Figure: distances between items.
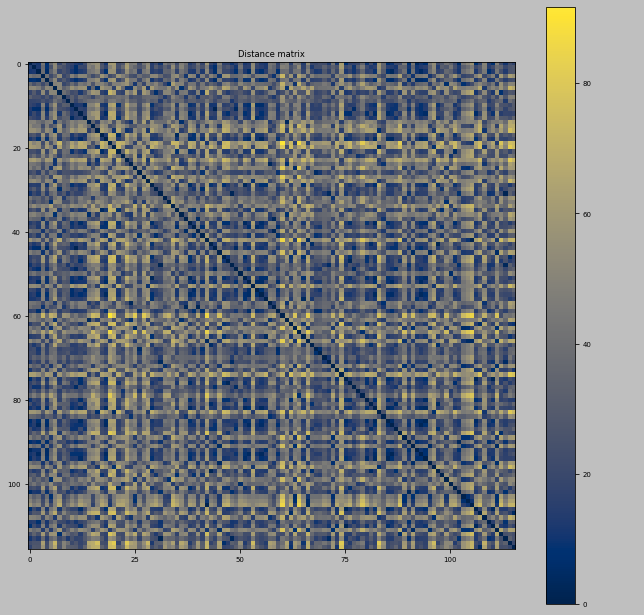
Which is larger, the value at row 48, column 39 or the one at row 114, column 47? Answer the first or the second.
the first
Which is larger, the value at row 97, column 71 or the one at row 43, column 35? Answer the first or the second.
the first
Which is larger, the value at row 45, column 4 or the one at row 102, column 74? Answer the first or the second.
the second
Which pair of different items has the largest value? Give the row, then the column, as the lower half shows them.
60, 19
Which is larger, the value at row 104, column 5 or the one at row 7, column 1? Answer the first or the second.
the second
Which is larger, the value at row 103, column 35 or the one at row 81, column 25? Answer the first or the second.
the first
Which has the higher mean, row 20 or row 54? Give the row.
20
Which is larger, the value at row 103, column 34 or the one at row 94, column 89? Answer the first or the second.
the first
